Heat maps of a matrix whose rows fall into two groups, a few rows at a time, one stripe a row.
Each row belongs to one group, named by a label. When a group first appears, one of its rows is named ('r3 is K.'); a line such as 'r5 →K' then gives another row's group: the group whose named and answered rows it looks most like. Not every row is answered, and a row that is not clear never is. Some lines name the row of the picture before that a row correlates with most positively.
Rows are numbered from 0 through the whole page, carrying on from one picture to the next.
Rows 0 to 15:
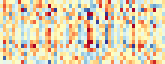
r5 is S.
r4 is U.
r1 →S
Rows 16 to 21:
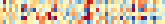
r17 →S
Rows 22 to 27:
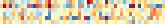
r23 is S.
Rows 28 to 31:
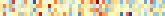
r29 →S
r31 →S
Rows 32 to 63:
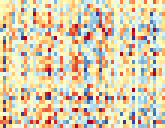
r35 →S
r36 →S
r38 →U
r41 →S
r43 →S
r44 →S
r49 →U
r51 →U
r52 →U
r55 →U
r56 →U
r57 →U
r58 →S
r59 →U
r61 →S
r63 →U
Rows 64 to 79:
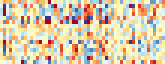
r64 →S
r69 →U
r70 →S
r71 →U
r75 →U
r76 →U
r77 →U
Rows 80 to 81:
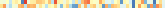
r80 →S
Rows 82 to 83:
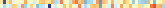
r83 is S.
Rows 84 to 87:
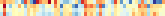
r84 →S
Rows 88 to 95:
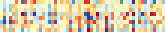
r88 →S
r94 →U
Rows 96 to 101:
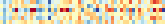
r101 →U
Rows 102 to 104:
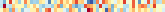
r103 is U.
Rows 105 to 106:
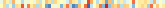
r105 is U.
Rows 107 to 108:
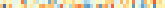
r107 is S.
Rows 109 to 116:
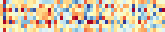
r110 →U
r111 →S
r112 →U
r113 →U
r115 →S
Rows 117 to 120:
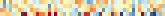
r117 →U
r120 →S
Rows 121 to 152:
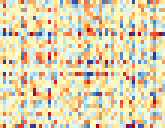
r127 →S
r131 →S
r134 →S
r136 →U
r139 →U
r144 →S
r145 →U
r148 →U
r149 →S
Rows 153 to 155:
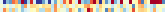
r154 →S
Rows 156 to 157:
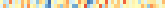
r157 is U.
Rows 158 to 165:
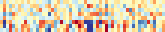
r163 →U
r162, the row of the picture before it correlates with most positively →157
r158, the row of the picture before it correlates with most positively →157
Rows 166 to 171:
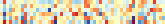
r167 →S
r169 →U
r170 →S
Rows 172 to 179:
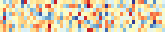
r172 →S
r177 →U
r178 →S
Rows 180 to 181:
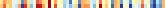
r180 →S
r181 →S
